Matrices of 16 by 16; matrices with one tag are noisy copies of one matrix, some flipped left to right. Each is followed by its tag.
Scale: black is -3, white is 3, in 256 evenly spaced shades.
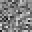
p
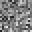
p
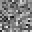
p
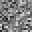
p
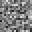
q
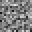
q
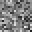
p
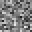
p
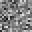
p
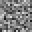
q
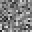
p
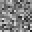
p
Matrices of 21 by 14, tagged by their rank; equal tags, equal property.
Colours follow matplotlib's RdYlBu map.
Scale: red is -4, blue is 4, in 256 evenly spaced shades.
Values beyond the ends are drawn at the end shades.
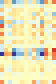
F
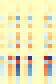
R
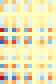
R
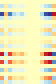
R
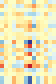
F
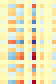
R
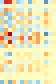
F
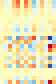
F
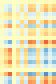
R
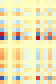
R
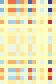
R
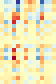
F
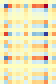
R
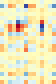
F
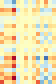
F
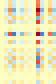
R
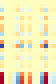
R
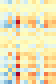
F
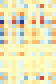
F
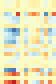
F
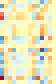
F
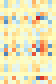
F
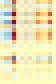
R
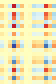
R
